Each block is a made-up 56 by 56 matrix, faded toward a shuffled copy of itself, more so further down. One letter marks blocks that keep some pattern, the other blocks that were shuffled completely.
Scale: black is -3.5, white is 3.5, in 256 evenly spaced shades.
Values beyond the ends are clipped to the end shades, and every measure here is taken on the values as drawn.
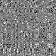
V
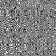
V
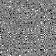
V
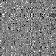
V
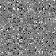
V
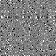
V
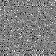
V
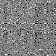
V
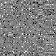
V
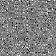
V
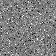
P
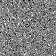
P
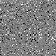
V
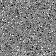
P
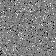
P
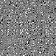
V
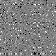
V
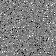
P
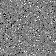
P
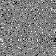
V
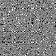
V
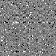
V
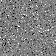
P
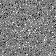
P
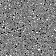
P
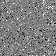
P
